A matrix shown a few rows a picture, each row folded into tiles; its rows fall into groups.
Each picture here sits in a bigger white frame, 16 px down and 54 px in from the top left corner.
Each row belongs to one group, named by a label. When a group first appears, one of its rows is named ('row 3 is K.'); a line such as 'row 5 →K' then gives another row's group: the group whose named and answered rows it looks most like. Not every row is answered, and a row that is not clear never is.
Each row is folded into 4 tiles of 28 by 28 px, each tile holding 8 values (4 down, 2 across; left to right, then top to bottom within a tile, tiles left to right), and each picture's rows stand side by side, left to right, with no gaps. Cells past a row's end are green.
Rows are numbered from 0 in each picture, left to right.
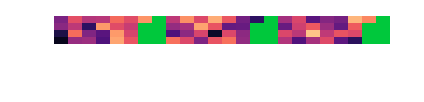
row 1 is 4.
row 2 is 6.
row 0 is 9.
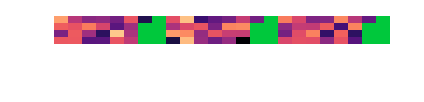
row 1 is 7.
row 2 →4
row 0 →4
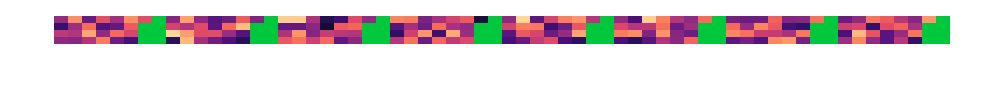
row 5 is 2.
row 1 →7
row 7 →9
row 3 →4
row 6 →2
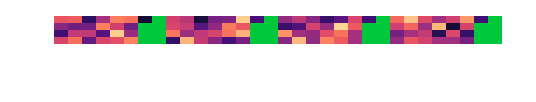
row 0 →4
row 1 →7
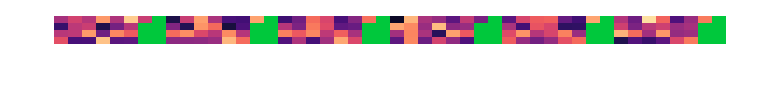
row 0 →6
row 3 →9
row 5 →2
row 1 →2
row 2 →2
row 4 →2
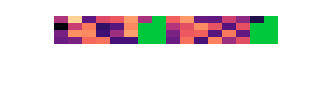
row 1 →4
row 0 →6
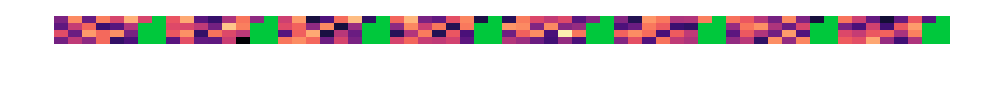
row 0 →6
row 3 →4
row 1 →7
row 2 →4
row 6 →4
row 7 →7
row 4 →9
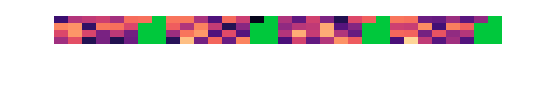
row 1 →4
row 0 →9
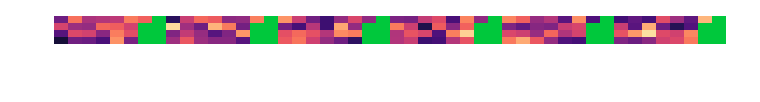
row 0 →9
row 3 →9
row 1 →9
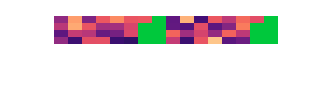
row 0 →6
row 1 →6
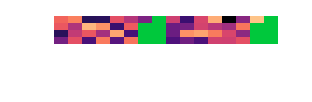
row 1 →2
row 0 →4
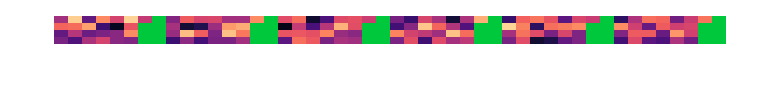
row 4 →9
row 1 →9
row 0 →6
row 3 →2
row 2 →7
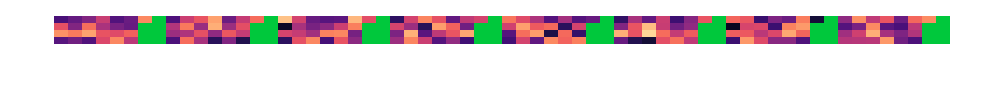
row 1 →9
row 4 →4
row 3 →9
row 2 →7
